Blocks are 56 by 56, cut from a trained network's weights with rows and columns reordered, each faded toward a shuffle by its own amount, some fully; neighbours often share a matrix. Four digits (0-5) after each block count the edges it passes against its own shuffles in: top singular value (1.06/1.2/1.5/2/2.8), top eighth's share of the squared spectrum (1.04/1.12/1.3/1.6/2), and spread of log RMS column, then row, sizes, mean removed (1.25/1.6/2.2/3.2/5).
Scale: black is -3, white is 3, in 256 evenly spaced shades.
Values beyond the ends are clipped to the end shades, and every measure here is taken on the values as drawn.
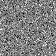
0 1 0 0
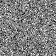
0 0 0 0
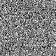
2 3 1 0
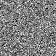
0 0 0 0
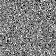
1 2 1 0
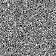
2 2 1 0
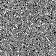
0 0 0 0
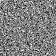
1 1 0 1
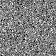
0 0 0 0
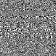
2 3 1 3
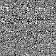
2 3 1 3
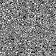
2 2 0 2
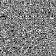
2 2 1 2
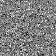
1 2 0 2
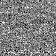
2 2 0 2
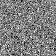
1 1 0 1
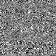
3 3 0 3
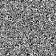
2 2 0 2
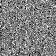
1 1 0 0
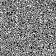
1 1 0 0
